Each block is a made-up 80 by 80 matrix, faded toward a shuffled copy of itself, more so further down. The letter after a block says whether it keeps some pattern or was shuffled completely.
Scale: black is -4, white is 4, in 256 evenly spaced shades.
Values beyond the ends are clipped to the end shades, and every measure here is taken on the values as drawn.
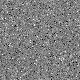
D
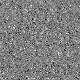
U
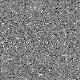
U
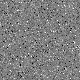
D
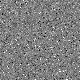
D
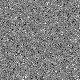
D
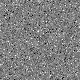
D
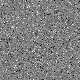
D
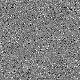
U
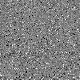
U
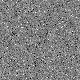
D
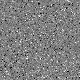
D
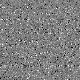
U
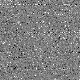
U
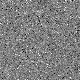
D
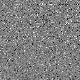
U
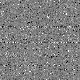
U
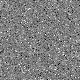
D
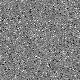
D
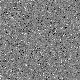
D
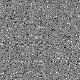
U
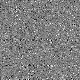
U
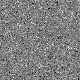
D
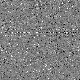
U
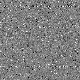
U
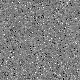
D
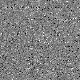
U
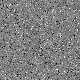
D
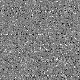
U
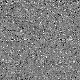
U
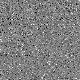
U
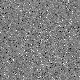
D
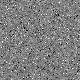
D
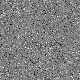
D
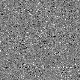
U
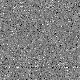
U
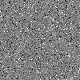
D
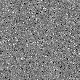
D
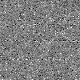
U
